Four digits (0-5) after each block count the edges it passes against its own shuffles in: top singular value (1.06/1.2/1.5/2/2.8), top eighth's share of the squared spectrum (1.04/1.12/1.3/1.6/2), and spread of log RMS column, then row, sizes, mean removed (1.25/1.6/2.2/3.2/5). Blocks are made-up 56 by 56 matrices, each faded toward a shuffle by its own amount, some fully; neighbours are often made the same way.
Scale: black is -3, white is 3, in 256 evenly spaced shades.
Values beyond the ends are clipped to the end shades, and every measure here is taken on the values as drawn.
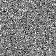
0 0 0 0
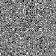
3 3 1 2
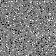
0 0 0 0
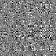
4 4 2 2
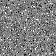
0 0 0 0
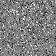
1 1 0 0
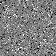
0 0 0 0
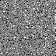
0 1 1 0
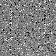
1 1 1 0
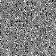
1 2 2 0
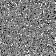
1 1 1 0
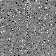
1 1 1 0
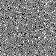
0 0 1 0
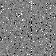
2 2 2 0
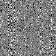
2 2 3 0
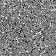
0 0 1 0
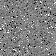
0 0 0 0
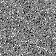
0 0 0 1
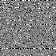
2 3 0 3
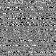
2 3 0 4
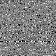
2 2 0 2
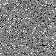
1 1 0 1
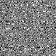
1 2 0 3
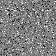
0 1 0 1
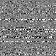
2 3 0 4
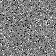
0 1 0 0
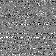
2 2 0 3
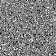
0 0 0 1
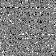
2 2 0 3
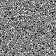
0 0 0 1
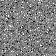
0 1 0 0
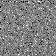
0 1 0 0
